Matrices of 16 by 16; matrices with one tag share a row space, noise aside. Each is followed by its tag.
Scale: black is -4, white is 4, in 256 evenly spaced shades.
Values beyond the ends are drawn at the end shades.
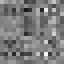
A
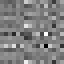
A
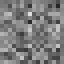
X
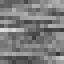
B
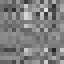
A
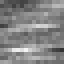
B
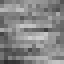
B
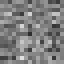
X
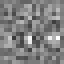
X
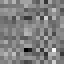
A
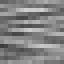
B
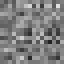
X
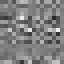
X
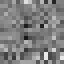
A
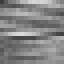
B
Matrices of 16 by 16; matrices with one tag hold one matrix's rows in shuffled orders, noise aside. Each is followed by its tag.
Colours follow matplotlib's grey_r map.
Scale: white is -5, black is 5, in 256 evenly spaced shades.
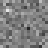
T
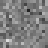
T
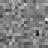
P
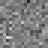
T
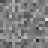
P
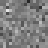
T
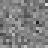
P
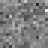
P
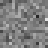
P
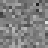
P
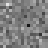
T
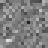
T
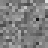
P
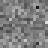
P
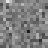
T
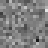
P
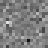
T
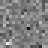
T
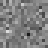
T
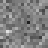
T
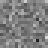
P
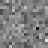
P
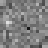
T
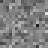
P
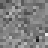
P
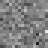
P
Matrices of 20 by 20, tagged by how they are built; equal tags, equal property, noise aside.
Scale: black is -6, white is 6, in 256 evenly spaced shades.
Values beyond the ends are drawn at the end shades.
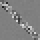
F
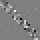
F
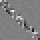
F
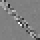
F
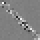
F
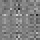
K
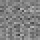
K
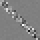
F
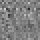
K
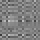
K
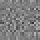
K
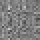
K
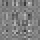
K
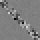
F
